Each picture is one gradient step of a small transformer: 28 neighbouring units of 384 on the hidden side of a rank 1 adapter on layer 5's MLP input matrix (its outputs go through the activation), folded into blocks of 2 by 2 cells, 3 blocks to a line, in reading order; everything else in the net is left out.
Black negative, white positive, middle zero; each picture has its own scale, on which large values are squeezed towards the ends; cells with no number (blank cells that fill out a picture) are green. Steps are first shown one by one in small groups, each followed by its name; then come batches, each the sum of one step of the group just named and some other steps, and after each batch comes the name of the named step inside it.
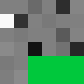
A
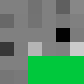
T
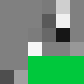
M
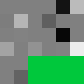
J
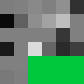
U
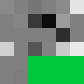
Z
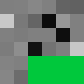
U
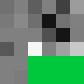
T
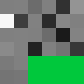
A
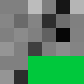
J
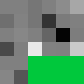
T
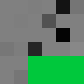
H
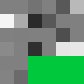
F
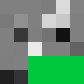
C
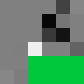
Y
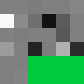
F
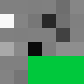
F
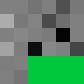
H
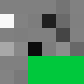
F
